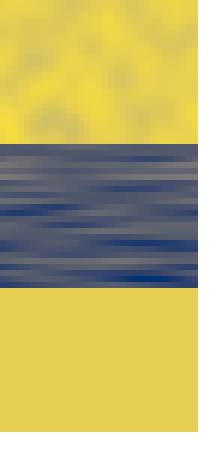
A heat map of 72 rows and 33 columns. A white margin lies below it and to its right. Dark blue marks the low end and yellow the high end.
The table splits into 3 rows of 1 panel. Panel 1,1: very high, blotchy, faint in contrast. Panel 2,1: low, streaked across. Panel 3,1: very high, flat.
